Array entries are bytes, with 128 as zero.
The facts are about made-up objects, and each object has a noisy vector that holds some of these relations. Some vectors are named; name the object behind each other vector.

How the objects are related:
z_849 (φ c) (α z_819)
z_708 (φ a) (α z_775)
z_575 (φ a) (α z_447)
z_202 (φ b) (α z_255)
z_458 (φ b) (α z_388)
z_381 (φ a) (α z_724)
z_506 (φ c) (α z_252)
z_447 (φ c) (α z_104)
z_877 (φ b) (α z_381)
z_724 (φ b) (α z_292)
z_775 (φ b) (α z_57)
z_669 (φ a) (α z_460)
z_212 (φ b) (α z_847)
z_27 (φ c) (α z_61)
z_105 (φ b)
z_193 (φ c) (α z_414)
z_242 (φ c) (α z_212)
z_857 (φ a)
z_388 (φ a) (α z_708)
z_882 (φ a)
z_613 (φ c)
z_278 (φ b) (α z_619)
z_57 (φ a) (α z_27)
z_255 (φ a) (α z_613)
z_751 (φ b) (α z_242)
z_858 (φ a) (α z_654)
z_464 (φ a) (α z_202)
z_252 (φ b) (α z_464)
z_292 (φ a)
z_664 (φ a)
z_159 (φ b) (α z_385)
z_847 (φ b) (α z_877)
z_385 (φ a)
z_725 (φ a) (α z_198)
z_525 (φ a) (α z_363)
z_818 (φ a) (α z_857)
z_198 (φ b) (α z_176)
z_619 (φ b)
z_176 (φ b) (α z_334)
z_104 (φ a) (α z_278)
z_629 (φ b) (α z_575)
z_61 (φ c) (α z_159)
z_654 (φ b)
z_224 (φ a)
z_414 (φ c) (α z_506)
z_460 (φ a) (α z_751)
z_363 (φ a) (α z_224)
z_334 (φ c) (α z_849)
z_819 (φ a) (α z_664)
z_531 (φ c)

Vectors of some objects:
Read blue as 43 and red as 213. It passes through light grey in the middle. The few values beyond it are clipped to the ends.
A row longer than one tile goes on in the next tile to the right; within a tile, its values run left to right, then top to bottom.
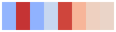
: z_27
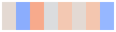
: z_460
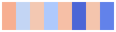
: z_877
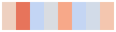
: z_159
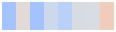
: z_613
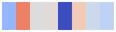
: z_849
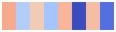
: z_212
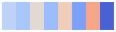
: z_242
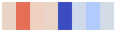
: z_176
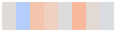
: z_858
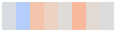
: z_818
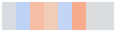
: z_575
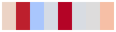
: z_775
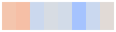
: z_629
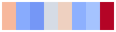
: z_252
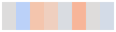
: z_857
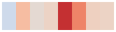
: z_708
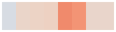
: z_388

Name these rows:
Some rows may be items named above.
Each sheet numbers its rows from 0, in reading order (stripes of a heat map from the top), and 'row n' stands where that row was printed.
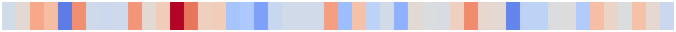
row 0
z_819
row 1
z_57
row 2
z_414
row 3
z_447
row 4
z_198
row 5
z_292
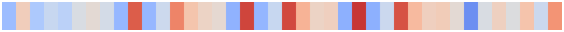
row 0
z_531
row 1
z_61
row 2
z_27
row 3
z_27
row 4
z_255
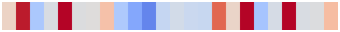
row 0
z_775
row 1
z_506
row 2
z_775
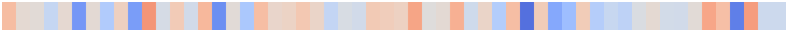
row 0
z_724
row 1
z_381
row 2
z_669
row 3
z_385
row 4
z_751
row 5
z_531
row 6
z_819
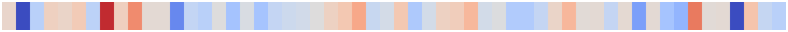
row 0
z_464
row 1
z_198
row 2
z_193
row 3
z_458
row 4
z_278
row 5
z_724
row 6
z_334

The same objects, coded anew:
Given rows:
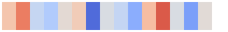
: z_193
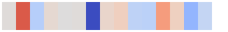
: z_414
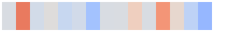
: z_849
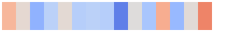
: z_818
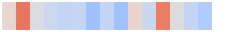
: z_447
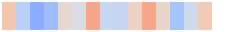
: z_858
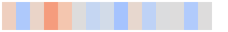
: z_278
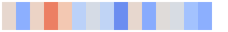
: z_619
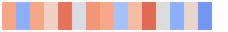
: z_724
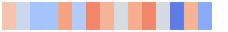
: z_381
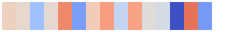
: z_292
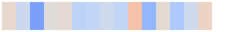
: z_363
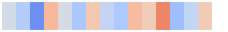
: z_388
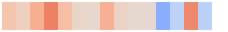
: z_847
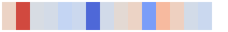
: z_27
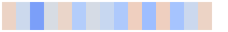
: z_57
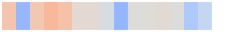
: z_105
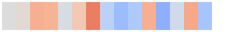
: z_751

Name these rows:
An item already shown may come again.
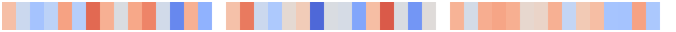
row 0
z_381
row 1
z_193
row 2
z_877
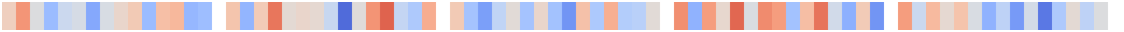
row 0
z_61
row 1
z_458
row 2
z_464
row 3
z_724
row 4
z_159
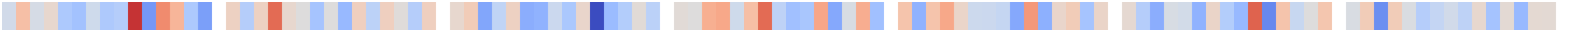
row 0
z_613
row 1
z_775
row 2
z_385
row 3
z_751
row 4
z_202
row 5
z_255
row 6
z_819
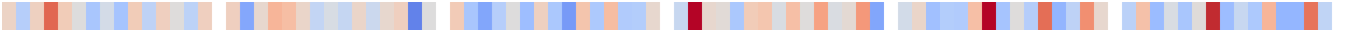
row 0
z_775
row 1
z_252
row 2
z_464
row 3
z_242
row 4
z_669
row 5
z_460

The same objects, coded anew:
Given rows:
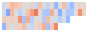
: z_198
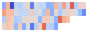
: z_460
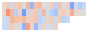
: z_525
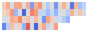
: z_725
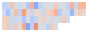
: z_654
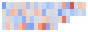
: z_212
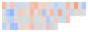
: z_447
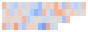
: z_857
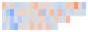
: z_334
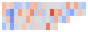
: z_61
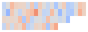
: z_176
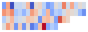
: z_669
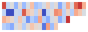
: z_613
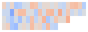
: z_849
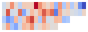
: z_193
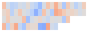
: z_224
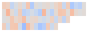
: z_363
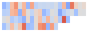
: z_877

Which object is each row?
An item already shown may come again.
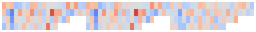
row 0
z_61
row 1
z_61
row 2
z_849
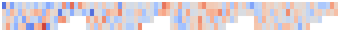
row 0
z_751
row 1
z_202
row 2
z_506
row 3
z_775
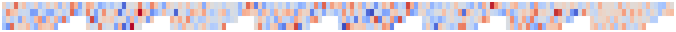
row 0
z_381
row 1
z_385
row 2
z_202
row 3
z_751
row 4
z_292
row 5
z_242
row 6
z_159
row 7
z_252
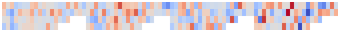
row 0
z_27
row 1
z_414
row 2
z_877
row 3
z_458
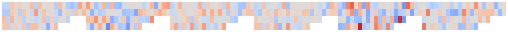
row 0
z_775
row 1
z_255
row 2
z_252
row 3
z_278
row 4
z_724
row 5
z_819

